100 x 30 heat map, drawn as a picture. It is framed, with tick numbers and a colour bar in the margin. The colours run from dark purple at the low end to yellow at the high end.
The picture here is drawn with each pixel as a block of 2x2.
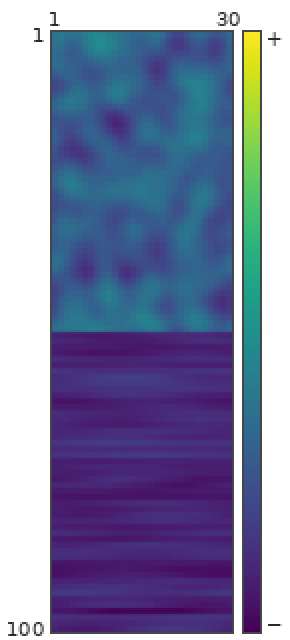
It is made of 2 by 1 panels. Panel 1,1: low, blotchy. Panel 2,1: very low, streaked across, faint in contrast.
